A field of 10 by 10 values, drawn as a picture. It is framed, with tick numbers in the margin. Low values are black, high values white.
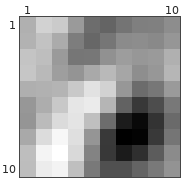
Overall the values sit about 60% of the way up the scale. No lone cell stands out from its neighbours. The bottom left is the ninth with the highest average. The top right is the smoothest part.
